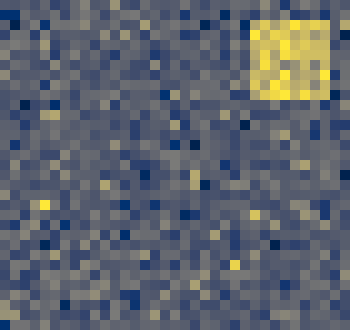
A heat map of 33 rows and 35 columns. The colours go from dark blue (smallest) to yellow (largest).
Histogram: skewed, a long tail of high values. Ninth with the highest average: top right. Odd patch: higher, in the top right. Mirror symmetry: none.
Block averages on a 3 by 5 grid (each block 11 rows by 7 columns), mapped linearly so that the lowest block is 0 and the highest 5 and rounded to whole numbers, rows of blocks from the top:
0 1 0 3 5 / 1 0 0 0 1 / 1 1 1 0 0
